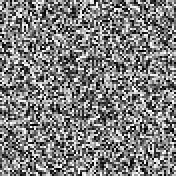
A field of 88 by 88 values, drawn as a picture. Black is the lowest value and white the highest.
A half turn leaves it unchanged. No overall slope runs across the table. No regular stripes run through it. On average the colour sits 50% of the way up the scale. The grain is fine, like static. There is no seam. The values spread evenly over their range.
